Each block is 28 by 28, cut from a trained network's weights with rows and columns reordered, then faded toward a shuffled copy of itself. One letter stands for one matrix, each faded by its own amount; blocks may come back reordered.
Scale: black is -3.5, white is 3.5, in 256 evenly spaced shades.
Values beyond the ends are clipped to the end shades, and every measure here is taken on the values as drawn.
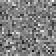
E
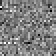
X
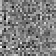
X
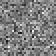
E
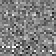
X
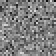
E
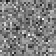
E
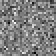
E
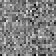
X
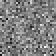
E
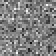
E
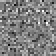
X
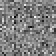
X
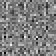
X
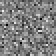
E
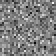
E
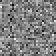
E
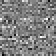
X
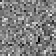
E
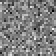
E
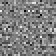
X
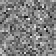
E
